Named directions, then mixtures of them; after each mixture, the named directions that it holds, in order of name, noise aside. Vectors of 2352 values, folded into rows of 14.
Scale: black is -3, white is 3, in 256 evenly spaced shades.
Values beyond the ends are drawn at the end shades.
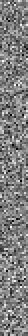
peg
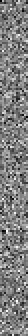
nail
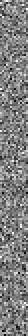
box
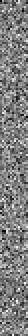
nail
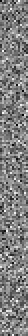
nail, peg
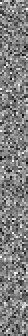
box, peg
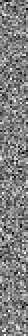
box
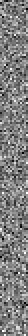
box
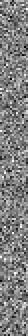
box, peg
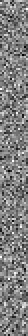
box, peg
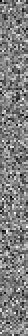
nail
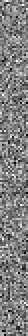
box, peg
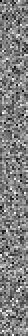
nail, peg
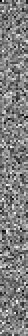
nail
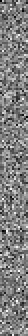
nail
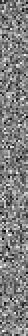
box, nail
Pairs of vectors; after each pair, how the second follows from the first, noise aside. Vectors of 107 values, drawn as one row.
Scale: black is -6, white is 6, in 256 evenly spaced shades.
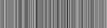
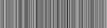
copied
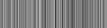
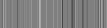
partly zeroed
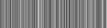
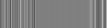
partly zeroed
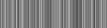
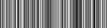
scaled up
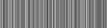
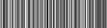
scaled up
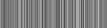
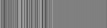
partly zeroed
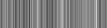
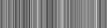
copied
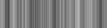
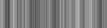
copied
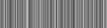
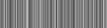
copied
